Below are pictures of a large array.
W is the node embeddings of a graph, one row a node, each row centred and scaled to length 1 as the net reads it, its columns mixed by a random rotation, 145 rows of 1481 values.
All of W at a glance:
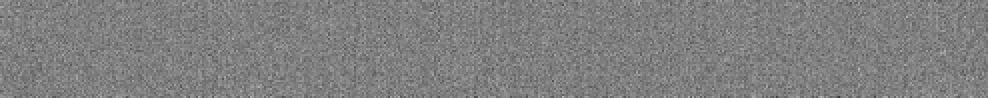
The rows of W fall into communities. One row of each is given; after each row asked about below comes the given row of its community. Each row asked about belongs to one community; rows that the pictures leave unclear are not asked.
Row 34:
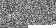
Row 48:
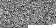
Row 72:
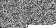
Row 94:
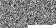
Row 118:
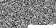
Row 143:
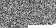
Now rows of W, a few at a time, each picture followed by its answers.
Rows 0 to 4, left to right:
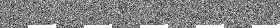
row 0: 34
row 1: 94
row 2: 34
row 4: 48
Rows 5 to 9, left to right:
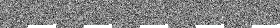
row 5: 118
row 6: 94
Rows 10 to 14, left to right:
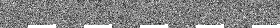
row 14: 48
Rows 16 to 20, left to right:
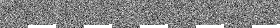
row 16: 118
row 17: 94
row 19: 34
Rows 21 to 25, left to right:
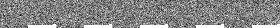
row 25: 143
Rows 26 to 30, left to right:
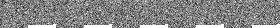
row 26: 48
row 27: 94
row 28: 94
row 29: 118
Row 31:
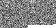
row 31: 94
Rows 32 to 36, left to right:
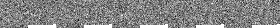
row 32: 48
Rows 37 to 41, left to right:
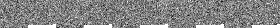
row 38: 94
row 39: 143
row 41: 72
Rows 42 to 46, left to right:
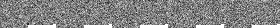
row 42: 72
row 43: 48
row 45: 94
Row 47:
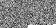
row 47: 118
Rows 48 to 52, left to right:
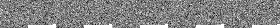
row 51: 118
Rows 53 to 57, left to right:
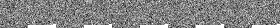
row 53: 34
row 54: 94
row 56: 94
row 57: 34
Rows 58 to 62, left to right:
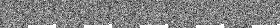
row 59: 48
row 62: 48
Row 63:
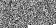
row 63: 94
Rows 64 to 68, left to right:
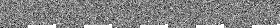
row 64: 94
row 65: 34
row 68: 143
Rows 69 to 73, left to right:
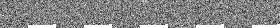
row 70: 34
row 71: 94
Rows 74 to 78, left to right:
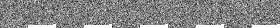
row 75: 118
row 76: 34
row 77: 118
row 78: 94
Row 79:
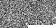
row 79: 48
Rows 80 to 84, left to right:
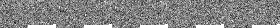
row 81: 143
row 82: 143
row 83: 48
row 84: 48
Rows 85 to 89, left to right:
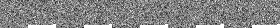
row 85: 118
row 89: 34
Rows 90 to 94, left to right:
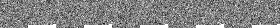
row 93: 118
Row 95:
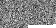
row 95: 48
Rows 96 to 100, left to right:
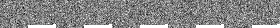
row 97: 72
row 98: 118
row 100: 48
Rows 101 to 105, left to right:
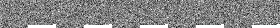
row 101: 94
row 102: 118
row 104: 94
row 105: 72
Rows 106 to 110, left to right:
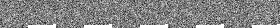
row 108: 143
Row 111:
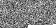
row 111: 34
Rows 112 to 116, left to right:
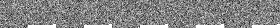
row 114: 48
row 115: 118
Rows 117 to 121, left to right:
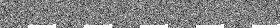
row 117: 118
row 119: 34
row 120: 143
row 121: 118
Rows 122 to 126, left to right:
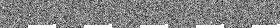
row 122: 143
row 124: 48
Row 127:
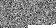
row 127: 94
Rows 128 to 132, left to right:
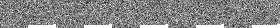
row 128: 48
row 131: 48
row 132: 143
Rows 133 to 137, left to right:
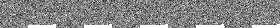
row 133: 118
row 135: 48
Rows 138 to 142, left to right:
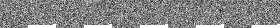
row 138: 118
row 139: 94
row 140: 143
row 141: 118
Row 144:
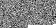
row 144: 118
